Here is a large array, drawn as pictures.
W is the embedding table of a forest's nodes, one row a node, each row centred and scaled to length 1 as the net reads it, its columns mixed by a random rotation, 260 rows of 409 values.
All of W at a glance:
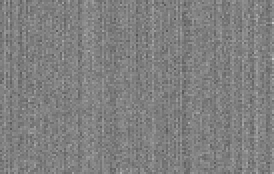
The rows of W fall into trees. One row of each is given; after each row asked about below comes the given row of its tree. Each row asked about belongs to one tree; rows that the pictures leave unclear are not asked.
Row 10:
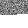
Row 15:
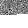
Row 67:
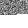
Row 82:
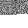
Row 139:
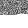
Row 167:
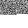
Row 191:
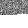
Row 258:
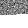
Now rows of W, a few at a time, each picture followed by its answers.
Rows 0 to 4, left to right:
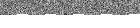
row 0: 15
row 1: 67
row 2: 67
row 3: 167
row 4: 67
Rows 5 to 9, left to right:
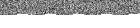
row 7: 258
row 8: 191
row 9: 67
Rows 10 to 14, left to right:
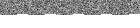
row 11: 15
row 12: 15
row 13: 10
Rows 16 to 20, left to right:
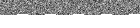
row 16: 10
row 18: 82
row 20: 191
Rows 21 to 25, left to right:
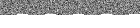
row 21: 15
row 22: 139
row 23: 191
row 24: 139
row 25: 10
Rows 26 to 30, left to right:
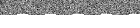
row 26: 139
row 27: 15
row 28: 258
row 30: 139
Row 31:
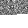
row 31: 258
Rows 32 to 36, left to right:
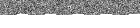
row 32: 139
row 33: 67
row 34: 258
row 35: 167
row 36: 67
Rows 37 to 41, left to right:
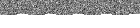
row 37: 139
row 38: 139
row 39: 258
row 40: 15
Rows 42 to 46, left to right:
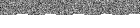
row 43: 15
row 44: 67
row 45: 139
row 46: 10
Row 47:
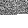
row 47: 10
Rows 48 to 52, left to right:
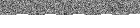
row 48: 167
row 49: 67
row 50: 67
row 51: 10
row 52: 67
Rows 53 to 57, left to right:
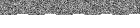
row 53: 67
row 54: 15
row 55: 191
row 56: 67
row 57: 10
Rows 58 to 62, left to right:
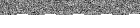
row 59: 15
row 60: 67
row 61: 67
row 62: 15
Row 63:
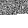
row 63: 82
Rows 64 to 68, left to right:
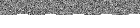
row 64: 191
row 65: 191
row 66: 67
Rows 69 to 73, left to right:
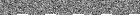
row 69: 67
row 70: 10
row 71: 167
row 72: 139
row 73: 10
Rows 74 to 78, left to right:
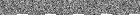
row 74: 167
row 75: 10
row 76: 258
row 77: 15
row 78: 167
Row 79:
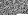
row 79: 258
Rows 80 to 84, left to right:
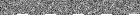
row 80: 67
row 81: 82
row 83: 67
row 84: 15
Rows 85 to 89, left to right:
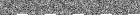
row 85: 15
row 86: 67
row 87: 67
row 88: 82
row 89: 167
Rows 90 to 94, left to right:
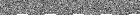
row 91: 82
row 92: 191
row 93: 167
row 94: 139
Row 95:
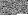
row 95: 15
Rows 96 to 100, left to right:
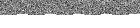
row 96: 191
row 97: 15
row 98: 139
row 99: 139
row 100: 67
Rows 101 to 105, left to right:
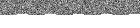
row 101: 82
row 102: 15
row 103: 191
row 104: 139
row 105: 10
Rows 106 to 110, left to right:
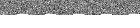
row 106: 139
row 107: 139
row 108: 191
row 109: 67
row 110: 15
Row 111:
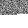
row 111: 191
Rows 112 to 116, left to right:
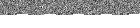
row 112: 67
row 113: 258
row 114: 191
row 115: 67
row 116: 67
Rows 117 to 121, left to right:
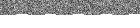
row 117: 258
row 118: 10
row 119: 82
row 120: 67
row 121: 191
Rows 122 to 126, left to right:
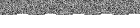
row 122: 191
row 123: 139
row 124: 67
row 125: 67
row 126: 191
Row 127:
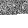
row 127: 82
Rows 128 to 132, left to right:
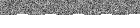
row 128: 15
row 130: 191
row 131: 67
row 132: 82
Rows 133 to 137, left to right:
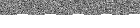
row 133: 10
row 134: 167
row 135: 15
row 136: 139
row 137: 67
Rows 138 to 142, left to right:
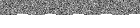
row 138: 15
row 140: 15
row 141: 82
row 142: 191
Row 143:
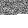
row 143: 15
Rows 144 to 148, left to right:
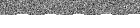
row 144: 67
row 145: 191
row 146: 139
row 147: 15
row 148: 258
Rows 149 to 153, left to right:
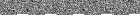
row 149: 10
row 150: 10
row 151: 10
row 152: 139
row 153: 191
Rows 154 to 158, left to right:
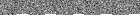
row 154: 82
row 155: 10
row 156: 139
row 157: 167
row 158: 10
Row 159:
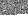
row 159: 82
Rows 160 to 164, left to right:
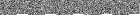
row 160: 167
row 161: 10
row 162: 191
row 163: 139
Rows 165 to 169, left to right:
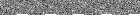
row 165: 15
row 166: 82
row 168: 15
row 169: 167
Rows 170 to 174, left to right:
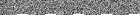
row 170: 258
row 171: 139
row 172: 139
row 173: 191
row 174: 67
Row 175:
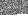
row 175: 191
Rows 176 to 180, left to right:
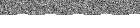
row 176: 139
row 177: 67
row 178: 15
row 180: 10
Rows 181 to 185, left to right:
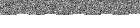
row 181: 15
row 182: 139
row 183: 82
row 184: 191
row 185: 82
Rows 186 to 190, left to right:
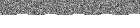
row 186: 191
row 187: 15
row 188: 10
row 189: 139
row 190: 15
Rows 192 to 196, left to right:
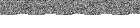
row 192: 139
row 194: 139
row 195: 15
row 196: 139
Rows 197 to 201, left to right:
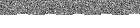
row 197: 10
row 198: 139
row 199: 139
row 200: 10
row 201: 15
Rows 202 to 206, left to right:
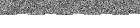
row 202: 82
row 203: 67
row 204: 15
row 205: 167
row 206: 191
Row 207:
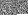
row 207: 82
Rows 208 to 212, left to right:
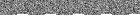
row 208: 10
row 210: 191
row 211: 10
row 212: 139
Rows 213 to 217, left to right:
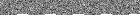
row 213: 15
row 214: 82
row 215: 167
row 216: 15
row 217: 139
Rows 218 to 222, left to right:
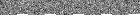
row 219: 15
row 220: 67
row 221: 191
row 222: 82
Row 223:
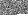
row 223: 139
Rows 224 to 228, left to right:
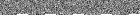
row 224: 191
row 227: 167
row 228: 139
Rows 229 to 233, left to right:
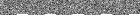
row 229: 15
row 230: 139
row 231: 258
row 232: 167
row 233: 10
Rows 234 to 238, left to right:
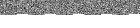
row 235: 15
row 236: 15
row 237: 10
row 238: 15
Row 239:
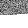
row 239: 67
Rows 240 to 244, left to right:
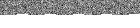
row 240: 67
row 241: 258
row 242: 191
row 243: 139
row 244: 67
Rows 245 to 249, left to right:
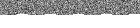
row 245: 139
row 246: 67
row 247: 191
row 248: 139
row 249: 67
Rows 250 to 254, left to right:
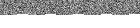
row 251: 139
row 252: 258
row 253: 10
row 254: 10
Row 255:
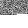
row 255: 15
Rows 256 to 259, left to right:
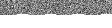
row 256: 258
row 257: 10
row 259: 191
